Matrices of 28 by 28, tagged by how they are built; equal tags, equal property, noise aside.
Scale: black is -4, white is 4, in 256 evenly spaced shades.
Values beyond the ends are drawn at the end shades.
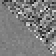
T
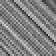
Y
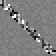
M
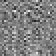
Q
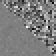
T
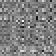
Q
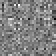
Q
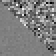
T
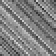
Y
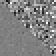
T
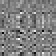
Q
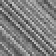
Y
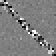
M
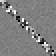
M
